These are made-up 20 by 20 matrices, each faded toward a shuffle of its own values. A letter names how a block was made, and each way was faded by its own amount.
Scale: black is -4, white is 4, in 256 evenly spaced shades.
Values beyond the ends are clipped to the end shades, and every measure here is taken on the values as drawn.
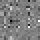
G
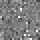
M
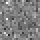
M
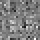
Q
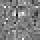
Q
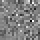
Q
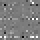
G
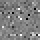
M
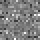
M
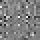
G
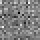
Q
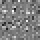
Q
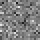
Q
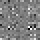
G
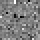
M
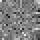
Q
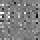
G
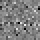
M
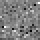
M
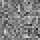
Q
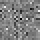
Q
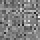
Q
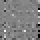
G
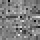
Q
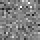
M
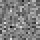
Q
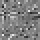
Q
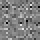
Q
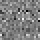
Q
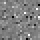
M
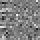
Q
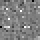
M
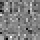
Q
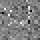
Q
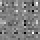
G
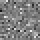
M
